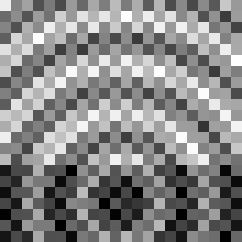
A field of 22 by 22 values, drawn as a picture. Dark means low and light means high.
A horizontal seam about 70% of the way down splits the table, and the top part is higher. Rings spread out from the bottom middle. No row or column stands out.
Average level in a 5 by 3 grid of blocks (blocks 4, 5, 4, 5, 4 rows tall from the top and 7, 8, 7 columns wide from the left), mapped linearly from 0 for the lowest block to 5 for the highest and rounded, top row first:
4 5 4 / 4 4 4 / 5 5 5 / 2 2 2 / 0 1 0
